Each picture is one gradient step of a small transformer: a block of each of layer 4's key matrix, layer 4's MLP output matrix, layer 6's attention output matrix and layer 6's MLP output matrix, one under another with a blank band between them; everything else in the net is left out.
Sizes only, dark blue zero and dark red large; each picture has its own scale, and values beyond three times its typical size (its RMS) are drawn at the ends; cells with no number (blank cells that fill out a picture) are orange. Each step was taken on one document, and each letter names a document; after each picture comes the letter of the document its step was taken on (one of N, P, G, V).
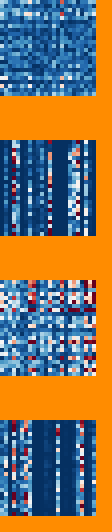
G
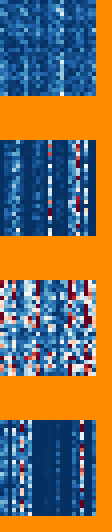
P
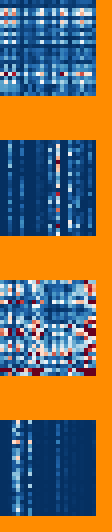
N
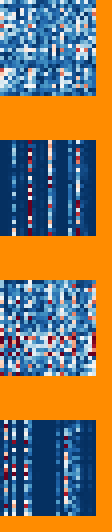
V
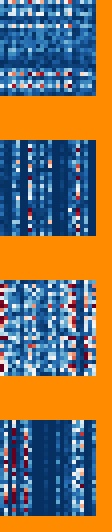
G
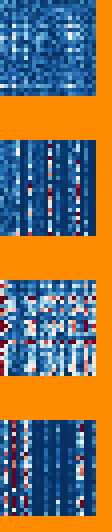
G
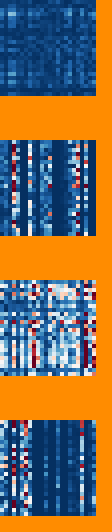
G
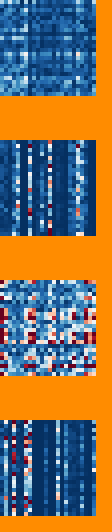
G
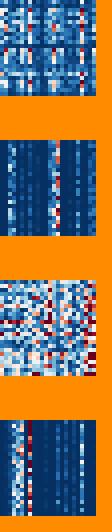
N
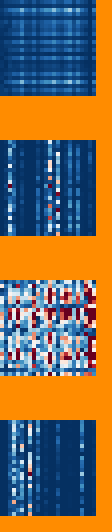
N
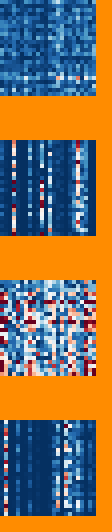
V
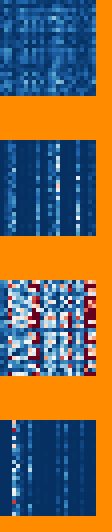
N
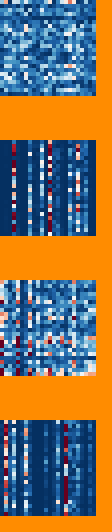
V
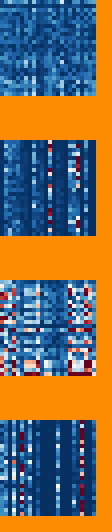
P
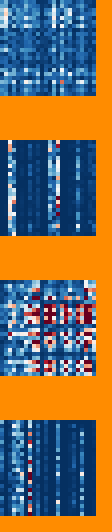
N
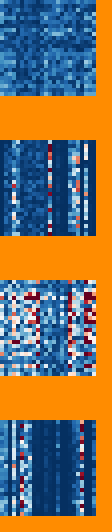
P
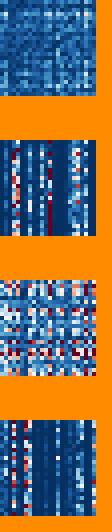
G
